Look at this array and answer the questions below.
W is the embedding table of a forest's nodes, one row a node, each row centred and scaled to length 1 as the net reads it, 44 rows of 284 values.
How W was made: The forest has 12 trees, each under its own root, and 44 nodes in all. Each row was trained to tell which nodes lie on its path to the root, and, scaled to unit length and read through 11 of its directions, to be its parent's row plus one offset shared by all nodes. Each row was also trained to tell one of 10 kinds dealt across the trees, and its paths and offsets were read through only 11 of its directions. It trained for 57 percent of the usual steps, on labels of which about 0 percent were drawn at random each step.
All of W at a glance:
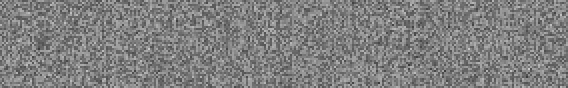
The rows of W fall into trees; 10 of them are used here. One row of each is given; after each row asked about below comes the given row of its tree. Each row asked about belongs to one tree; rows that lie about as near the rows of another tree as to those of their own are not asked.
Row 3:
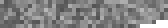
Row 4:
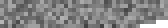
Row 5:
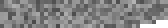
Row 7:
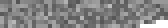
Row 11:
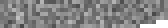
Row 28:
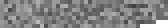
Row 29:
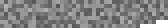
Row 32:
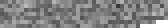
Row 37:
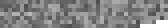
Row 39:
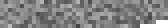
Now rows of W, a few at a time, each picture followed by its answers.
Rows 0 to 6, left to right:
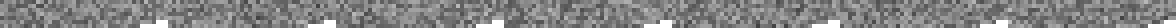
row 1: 7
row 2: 4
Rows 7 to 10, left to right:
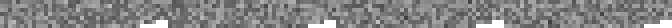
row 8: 29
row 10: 32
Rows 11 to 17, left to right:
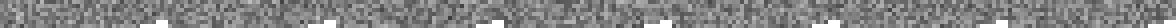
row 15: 3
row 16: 11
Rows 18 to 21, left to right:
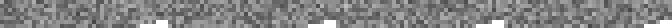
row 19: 7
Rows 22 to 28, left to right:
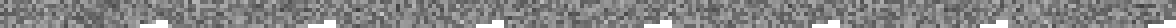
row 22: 7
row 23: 32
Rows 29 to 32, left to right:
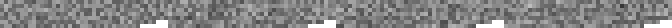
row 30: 5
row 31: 11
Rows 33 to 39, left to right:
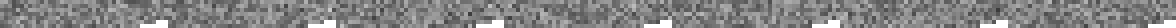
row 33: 29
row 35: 4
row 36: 28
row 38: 5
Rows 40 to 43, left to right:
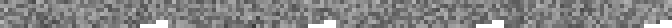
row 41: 37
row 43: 29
